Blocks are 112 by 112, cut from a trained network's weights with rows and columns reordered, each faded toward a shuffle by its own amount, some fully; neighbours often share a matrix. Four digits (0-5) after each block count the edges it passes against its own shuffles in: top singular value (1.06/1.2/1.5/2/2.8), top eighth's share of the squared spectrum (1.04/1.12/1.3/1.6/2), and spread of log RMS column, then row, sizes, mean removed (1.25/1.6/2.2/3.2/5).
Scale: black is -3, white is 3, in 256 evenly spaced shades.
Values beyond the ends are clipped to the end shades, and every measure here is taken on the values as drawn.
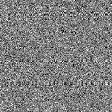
4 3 1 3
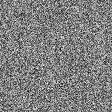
0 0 0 0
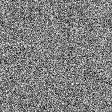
2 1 0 0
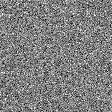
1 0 0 0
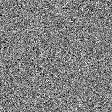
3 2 0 1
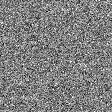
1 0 0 0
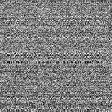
4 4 2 3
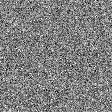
1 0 0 0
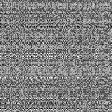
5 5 2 3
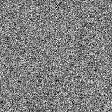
3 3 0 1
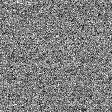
2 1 0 0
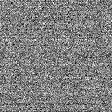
3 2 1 1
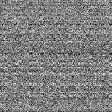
4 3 2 2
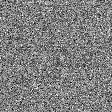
0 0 0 0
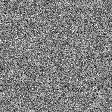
0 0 0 0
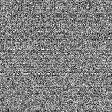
4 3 0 2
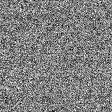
2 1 0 0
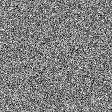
0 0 0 0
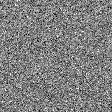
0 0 0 0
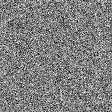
1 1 0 0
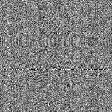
4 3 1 2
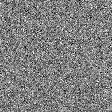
1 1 0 0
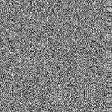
4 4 2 2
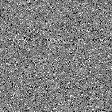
3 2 1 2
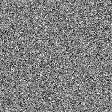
2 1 0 0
